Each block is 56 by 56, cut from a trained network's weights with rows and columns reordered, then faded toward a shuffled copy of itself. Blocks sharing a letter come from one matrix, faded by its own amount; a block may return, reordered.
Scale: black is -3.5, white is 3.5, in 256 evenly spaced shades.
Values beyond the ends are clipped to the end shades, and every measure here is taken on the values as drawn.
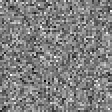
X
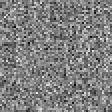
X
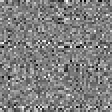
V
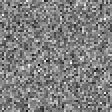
X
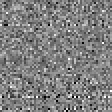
V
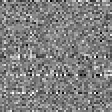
V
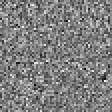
X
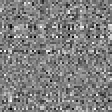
V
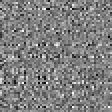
V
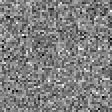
X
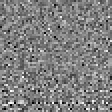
V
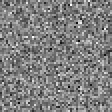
X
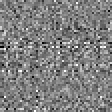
V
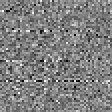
V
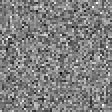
X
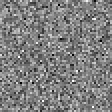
X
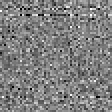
V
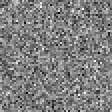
X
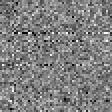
V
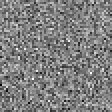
X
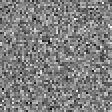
X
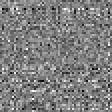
V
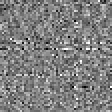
V
